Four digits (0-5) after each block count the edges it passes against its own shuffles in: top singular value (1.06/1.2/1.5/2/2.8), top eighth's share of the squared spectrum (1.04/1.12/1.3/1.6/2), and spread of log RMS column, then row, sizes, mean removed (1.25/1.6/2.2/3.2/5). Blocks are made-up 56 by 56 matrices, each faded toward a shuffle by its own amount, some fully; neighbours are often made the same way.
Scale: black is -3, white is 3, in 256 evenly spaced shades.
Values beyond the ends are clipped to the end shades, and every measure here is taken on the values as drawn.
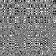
4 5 3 3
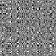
4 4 3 3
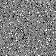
2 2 0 1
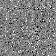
3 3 1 1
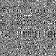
4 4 2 2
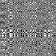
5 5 3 3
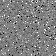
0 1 0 0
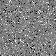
1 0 0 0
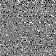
2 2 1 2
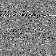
2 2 0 3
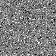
0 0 0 1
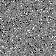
0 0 0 0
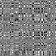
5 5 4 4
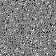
2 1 0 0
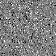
3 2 1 1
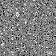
3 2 1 0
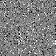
3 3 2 1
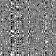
4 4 3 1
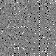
4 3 2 1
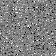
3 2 0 0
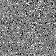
2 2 0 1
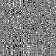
4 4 2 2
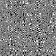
3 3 2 1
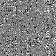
3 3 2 1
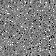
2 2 1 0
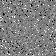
0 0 0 0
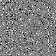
3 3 1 0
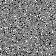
0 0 0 0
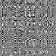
4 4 3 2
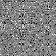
3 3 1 1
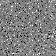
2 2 0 0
